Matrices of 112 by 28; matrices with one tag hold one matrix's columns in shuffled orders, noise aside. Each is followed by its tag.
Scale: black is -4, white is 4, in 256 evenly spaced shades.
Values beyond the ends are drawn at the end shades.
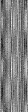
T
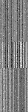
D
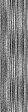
T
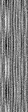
T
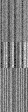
D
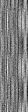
T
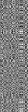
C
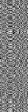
C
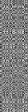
C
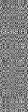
C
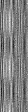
T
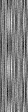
T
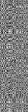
C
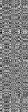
C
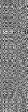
C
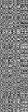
C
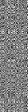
C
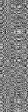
C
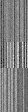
D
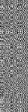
C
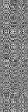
C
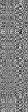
C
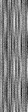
T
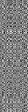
C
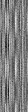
T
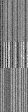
D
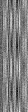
T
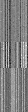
D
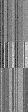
D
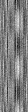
T
